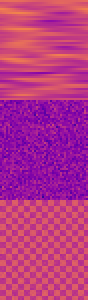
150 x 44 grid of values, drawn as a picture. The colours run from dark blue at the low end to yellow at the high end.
It is made of 3 by 1 panels. Panel 1,1: middling, streaked across. Panel 2,1: low, fine-grained. Panel 3,1: middling, checkered.
